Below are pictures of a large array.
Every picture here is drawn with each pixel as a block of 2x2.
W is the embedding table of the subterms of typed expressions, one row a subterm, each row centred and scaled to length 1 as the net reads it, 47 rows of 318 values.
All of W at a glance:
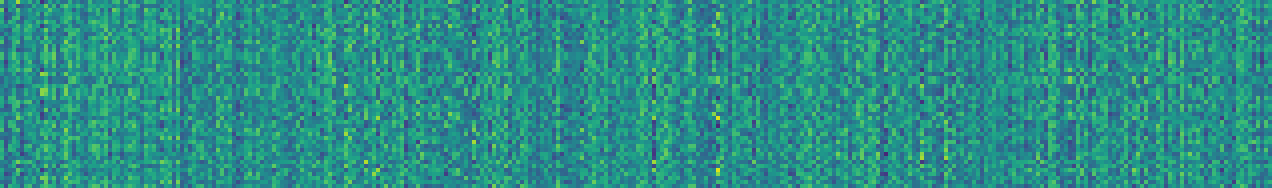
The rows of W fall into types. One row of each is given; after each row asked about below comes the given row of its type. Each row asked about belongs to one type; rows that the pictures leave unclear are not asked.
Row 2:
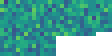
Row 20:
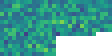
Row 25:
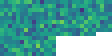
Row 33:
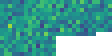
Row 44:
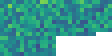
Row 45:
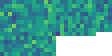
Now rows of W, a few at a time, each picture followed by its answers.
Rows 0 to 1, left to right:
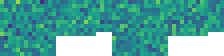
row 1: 45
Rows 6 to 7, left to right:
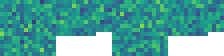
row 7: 44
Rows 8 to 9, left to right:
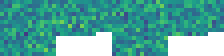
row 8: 20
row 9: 25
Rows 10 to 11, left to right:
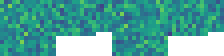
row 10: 44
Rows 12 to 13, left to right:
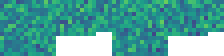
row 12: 45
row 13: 44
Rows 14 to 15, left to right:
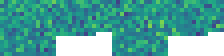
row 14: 44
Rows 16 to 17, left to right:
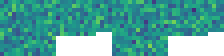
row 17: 25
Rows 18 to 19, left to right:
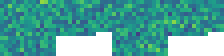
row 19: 20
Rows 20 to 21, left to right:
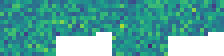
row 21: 33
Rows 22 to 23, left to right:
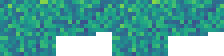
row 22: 44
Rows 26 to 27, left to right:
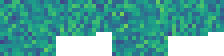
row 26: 45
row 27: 45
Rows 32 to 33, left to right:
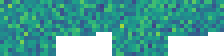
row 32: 44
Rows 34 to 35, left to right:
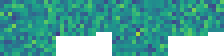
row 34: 45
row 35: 45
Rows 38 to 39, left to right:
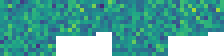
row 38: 33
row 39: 2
